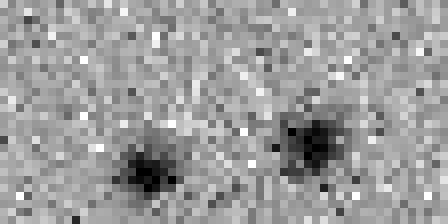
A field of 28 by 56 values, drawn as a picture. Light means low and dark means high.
Bumps: two. Odd rows or columns: none. Mirror symmetry: none. Histogram: skewed, a long tail of high values.
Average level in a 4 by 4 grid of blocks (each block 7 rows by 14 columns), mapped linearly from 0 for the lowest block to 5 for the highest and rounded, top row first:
0 0 0 0 | 0 0 0 0 | 0 2 5 1 | 0 4 1 0
